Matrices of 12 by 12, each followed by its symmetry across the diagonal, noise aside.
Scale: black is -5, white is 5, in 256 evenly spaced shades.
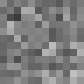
symmetric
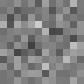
neither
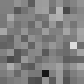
antisymmetric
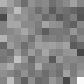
neither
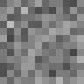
symmetric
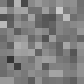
antisymmetric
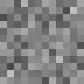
symmetric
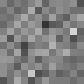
symmetric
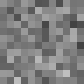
neither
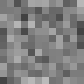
antisymmetric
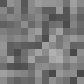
symmetric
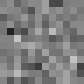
neither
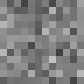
antisymmetric
